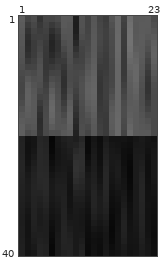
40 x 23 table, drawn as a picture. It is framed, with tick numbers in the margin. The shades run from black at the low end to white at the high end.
It is made of 2 by 1 panels. Panel 1,1: low, streaked downward. Panel 2,1: very low, streaked downward, faint in contrast.
